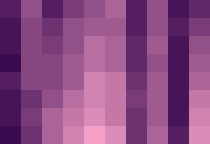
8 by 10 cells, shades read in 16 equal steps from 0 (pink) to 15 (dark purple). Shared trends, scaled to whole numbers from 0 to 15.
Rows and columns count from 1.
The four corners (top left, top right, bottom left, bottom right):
13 12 15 2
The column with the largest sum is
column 1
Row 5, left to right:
13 9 9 7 3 4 11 7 14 6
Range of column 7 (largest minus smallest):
3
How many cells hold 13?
7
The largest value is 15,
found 2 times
